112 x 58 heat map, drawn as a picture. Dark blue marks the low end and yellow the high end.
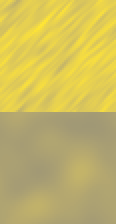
It is made of 2 by 1 panels. Panel 1,1: very high, slanting up to the right, faint in contrast. Panel 2,1: high, smooth, faint in contrast.
